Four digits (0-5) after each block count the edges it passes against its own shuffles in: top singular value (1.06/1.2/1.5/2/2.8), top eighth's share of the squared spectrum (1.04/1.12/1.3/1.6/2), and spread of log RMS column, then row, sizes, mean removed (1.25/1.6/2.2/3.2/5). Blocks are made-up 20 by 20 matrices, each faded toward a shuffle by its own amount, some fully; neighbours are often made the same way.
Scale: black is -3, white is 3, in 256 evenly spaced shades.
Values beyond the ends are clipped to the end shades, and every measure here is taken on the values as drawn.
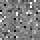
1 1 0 0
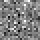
1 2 1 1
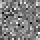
0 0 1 0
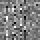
2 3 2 0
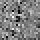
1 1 2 0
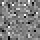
1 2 1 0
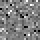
0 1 0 1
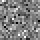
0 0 0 0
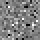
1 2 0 0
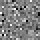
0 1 0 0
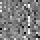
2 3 2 0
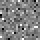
0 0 1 0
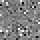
0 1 0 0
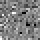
1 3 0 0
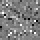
0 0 0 0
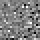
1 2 0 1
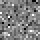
0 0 0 0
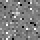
0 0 0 0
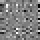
3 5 2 2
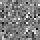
2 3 1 1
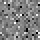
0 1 0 0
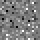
2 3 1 0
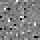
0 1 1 0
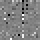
3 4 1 1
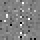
2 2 1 0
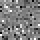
2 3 0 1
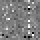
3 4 0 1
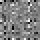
3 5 2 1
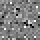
0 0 0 1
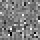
0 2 0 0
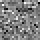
0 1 0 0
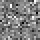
0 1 0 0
